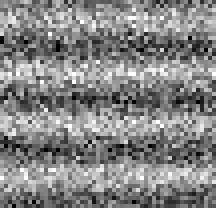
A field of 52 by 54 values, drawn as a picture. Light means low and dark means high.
No seam splits the table. On average the colour sits 50% of the way up the scale. The values follow a bell shape. Horizontal stripes repeat 4 times down the table.
